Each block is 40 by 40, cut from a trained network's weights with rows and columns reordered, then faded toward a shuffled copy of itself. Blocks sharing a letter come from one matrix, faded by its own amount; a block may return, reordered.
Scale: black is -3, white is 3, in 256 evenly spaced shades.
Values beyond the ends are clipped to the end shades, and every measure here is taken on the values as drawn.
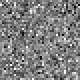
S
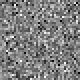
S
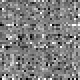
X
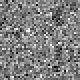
S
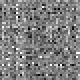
X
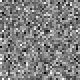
S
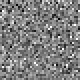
S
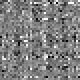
X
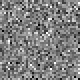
S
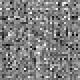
X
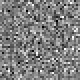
S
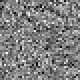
S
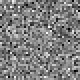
S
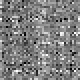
X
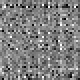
X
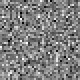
S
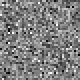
S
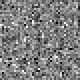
S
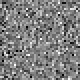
S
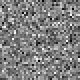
S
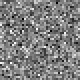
S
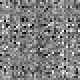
X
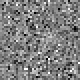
S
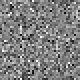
S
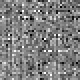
X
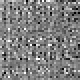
X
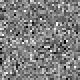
S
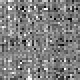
X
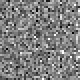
S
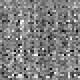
X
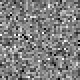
S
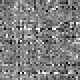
X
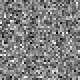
S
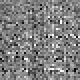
X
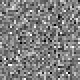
S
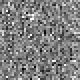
S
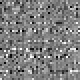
X
